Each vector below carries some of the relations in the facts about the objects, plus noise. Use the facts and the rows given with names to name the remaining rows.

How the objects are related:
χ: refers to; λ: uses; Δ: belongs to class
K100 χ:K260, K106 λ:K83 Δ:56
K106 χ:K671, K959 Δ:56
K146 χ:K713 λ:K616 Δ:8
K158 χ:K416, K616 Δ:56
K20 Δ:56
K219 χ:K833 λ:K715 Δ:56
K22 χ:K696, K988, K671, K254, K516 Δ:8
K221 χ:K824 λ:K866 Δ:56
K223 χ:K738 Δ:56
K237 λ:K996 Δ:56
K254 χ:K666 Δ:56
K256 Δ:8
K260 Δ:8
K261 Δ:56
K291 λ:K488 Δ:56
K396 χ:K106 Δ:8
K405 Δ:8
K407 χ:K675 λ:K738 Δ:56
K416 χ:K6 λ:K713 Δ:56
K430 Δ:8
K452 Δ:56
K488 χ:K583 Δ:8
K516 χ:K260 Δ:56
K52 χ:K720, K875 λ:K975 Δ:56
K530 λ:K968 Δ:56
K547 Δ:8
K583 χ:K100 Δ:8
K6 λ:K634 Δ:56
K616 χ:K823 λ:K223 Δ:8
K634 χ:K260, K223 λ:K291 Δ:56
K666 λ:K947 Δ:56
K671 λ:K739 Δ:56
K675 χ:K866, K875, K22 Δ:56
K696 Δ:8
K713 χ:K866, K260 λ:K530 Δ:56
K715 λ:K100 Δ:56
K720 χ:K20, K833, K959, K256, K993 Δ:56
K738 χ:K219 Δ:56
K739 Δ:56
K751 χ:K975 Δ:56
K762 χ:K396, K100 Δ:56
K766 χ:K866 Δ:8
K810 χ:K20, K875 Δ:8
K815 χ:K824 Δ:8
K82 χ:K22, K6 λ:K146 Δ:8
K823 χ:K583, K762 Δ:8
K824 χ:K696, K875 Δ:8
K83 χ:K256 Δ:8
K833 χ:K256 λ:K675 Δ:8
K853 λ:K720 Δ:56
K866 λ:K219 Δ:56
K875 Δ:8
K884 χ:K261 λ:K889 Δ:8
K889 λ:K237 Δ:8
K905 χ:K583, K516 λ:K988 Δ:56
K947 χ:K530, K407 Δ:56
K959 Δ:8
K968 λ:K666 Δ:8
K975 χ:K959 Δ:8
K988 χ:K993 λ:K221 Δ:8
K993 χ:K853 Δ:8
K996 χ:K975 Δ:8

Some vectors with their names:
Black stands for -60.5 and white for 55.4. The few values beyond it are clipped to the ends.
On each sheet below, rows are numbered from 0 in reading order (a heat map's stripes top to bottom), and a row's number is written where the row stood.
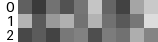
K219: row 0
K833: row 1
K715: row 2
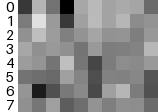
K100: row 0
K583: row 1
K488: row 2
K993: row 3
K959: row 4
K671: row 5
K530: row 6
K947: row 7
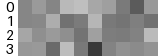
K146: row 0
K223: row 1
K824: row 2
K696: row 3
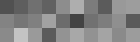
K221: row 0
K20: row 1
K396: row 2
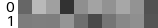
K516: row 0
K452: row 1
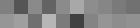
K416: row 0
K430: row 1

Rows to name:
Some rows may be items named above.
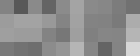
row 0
K416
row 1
K996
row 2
K815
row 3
K988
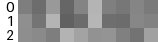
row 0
K407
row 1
K738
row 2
K884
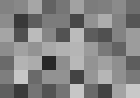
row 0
K158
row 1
K666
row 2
K720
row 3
K616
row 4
K762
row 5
K260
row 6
K219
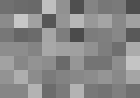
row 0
K6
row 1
K823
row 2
K853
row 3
K82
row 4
K83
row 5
K766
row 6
K223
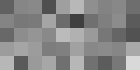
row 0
K905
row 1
K20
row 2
K634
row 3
K22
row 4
K833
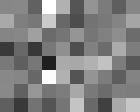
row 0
K889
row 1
K256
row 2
K254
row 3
K866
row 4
K713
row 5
K889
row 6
K52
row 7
K219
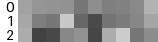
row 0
K810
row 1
K256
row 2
K968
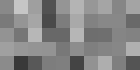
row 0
K823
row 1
K106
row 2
K738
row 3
K810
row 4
K666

